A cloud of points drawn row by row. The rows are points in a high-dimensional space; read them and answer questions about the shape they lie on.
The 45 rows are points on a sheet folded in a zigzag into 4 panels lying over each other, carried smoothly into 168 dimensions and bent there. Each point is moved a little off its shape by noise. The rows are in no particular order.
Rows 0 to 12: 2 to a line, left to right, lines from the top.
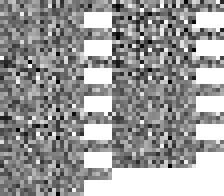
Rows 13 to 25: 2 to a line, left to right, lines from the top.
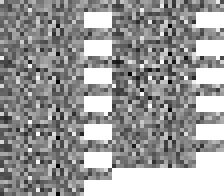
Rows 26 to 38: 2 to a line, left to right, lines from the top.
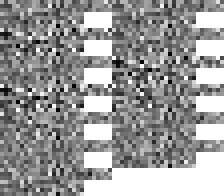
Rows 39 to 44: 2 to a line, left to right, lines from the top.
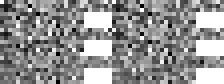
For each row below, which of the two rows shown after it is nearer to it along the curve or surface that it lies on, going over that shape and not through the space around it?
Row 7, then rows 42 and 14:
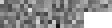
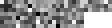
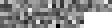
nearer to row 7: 42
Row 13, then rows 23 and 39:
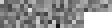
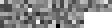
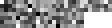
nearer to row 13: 39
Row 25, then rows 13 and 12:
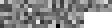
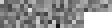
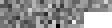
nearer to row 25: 12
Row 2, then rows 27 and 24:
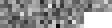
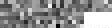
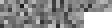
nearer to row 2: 27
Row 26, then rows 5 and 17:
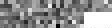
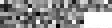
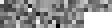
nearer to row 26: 5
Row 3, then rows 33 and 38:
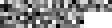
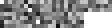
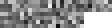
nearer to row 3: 38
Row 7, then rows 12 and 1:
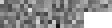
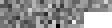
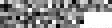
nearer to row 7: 12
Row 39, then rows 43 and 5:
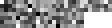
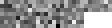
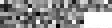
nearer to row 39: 43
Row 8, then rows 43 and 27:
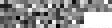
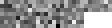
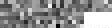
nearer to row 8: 27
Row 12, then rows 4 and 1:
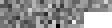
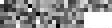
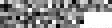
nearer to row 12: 4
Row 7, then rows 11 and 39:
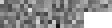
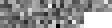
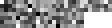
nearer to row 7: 39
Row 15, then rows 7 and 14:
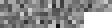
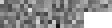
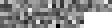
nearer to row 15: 14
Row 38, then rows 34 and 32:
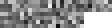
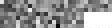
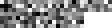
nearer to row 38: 32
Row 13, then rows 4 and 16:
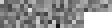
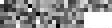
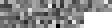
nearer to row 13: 4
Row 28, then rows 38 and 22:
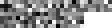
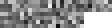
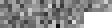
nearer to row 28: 38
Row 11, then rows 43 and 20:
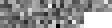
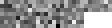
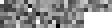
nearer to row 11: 43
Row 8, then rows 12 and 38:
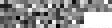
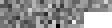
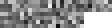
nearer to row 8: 38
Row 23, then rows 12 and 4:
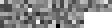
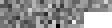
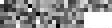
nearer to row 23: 12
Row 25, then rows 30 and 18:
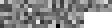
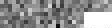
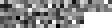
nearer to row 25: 30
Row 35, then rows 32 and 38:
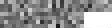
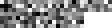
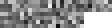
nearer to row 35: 38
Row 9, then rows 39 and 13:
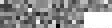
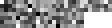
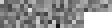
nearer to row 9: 39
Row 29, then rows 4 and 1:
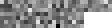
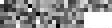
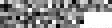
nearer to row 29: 4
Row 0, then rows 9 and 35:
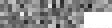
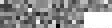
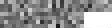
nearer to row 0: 35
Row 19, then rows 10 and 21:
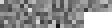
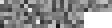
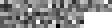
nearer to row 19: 10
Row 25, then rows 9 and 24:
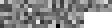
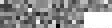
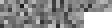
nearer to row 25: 9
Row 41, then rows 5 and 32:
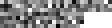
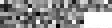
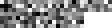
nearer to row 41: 32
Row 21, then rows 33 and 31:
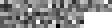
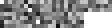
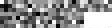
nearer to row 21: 31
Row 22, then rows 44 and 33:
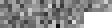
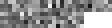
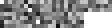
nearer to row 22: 44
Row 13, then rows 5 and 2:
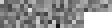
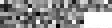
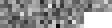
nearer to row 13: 2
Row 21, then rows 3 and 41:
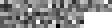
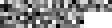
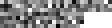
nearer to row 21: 3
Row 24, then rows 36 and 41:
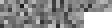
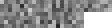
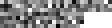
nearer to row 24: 36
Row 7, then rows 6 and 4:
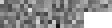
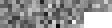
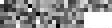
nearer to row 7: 4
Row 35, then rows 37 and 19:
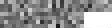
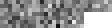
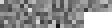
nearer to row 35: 37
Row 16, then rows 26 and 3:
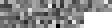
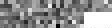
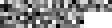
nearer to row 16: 26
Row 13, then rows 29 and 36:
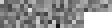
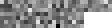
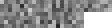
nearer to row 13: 36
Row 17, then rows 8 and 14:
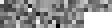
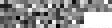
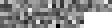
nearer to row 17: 14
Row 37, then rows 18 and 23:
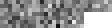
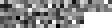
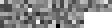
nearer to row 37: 23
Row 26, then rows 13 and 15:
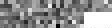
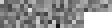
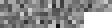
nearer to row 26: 15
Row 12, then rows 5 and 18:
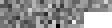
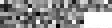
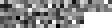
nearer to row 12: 5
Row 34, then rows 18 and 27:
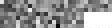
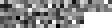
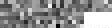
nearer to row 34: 27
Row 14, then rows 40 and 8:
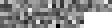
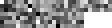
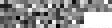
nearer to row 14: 8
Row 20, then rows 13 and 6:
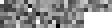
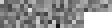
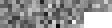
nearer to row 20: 13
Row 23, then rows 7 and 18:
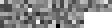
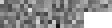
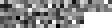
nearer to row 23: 7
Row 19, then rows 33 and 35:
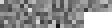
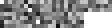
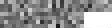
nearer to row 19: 33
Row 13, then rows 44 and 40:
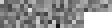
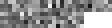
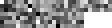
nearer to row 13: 40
